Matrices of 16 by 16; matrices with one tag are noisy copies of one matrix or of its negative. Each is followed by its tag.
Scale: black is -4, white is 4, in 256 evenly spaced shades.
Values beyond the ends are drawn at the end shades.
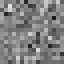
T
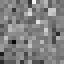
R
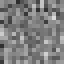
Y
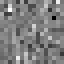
T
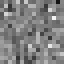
T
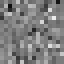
T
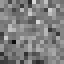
R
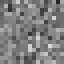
T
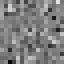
T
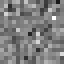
T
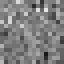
Y
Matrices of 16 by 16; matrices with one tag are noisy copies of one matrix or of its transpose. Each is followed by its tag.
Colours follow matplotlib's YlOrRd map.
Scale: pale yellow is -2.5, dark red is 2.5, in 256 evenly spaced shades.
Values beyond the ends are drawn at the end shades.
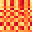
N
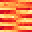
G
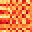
N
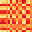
N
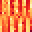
G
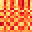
N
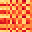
N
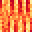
G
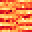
G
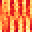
G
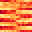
G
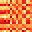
N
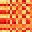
N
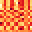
N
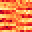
G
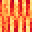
G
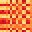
N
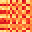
N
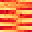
G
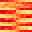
G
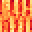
G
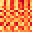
N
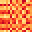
N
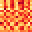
N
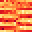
G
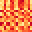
N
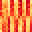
G
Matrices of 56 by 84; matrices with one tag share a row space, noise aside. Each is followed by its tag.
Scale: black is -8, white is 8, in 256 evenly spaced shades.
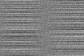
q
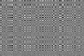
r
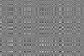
r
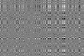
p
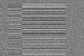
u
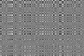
r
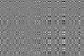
p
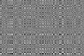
r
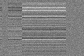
u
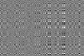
p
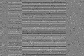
u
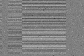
u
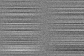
q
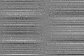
q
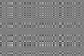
r
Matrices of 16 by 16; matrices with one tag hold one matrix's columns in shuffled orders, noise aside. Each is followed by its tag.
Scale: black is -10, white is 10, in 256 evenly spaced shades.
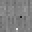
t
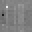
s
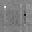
s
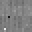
t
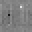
s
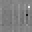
s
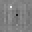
s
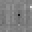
s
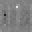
s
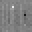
s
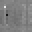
s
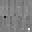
t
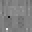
t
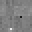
t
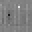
s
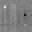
s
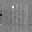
s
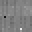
t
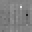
s
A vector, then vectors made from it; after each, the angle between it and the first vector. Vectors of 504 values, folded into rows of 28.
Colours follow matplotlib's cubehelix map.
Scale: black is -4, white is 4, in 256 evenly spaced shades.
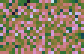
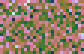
nearly opposite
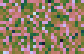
orthogonal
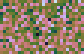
orthogonal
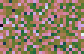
partly opposed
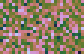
partly aligned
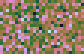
orthogonal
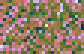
partly opposed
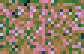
nearly parallel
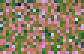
partly aligned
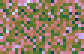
nearly opposite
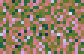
partly aligned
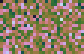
orthogonal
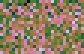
nearly parallel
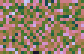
partly opposed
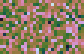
orthogonal
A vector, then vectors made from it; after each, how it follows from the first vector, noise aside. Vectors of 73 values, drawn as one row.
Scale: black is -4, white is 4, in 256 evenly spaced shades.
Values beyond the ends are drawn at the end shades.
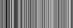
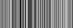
wrapped around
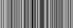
wrapped around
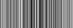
wrapped around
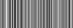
sign-scrambled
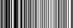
scaled up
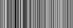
wrapped around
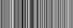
wrapped around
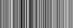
wrapped around
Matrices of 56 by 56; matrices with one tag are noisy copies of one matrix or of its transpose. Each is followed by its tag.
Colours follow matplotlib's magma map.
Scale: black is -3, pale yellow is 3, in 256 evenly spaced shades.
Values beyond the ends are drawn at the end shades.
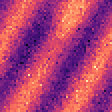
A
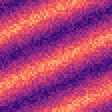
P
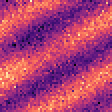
A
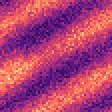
A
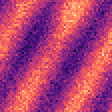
A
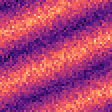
P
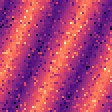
P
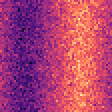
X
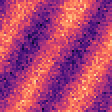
A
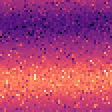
X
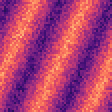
P
